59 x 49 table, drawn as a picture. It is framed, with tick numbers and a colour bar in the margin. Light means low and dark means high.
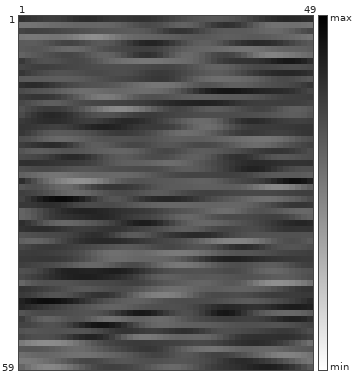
Grain: streaks across. Histogram: bell-shaped. Mirror symmetry: none. Slope: none. Average level on the scale: 70%.
